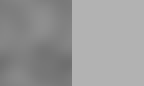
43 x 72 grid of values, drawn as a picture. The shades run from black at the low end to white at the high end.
It is made of 1 by 2 panels. Panel 1,1: middling, smooth, faint in contrast. Panel 1,2: high, flat.
